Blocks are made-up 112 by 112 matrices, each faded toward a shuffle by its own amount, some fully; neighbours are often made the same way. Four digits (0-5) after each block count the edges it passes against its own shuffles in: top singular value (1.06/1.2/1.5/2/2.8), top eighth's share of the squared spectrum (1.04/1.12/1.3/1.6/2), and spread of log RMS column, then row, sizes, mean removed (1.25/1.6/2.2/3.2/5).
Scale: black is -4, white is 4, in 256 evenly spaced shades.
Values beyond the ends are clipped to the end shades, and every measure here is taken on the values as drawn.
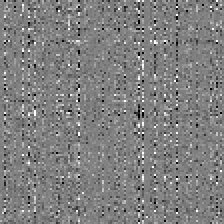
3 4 4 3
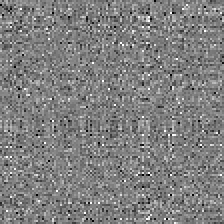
5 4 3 3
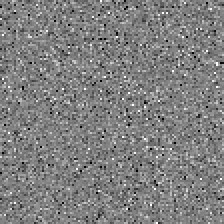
3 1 1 0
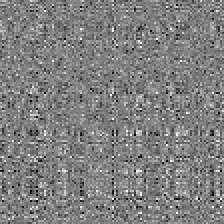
5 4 3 3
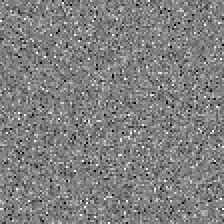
1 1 0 0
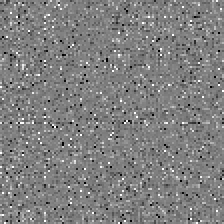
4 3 1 1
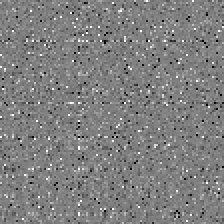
4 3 1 1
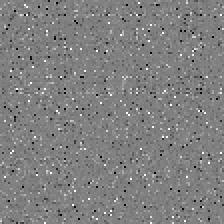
3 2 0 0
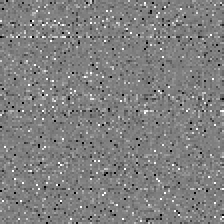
3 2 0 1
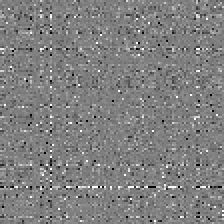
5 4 2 3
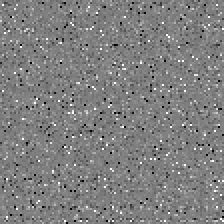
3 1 0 1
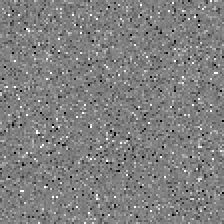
0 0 0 0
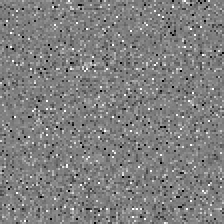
3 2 0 1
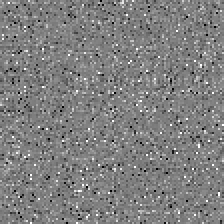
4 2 0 1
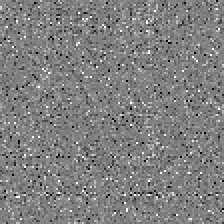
4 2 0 1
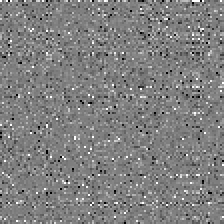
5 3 2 2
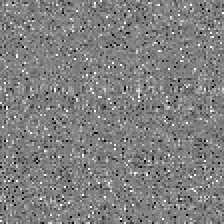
4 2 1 1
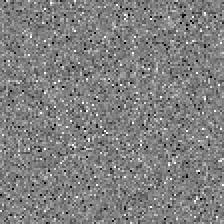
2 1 0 0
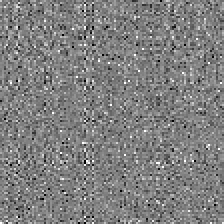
5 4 3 2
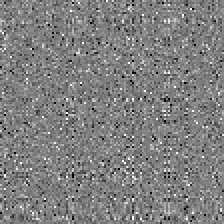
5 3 2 2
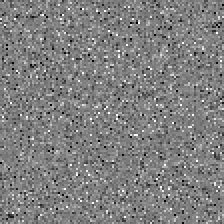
2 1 0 0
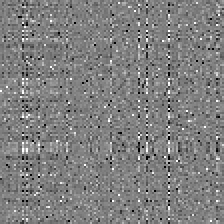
5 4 3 2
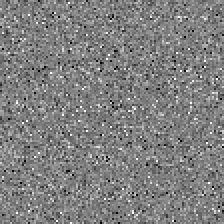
2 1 0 1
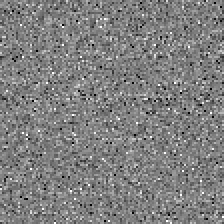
2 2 0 1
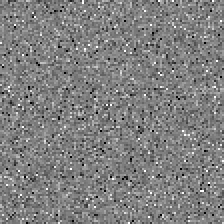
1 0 0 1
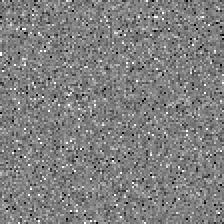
0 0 0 0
